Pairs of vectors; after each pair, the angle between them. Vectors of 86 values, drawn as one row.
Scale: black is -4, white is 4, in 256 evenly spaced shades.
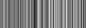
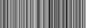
nearly opposite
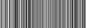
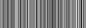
partly opposed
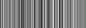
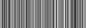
orthogonal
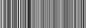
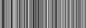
partly opposed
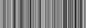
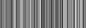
nearly opposite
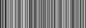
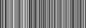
nearly parallel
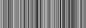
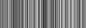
nearly opposite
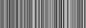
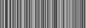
partly aligned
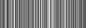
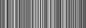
nearly parallel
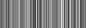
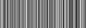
partly opposed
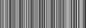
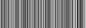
nearly opposite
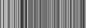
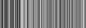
nearly opposite
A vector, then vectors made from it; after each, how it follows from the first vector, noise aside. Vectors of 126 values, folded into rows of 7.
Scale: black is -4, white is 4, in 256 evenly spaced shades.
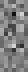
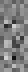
reversed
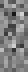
copied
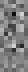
copied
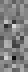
reversed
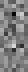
copied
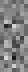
reversed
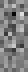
copied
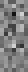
copied
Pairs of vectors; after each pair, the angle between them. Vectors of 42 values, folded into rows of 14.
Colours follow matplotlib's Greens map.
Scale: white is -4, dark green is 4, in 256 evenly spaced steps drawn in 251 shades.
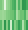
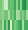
nearly parallel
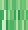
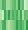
partly opposed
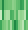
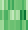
partly opposed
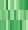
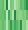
nearly parallel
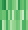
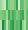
nearly opposite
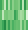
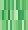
partly opposed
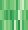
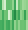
orthogonal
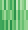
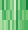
nearly opposite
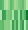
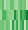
nearly parallel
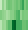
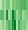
partly aligned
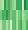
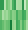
nearly opposite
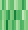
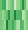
nearly parallel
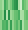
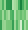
partly opposed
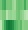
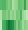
nearly parallel
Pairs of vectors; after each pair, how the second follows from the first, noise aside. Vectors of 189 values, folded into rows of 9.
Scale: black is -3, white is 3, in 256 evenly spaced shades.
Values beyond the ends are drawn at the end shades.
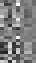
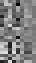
negated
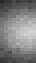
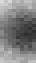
negated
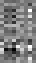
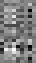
negated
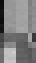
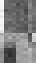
negated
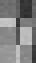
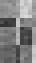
negated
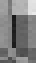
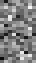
shuffled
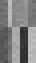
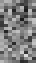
shuffled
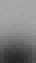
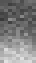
negated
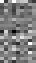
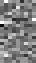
shuffled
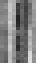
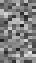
shuffled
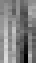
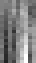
negated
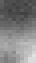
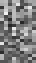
shuffled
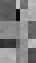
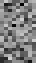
shuffled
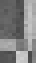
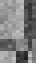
negated
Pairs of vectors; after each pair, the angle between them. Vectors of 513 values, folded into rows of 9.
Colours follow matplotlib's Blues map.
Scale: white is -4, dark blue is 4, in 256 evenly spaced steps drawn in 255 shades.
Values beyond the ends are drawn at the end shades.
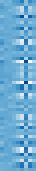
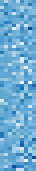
partly aligned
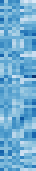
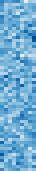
partly aligned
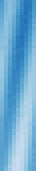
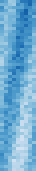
nearly parallel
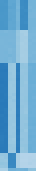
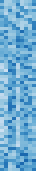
partly opposed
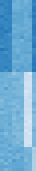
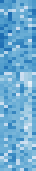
partly aligned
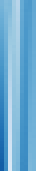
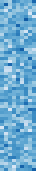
orthogonal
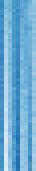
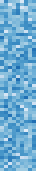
orthogonal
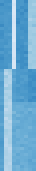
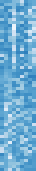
partly aligned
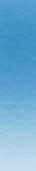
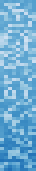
partly opposed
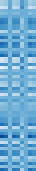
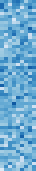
partly opposed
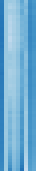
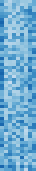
partly aligned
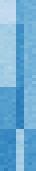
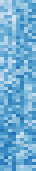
partly aligned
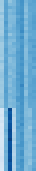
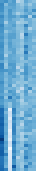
nearly opposite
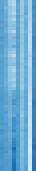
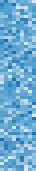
orthogonal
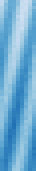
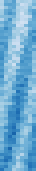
nearly parallel
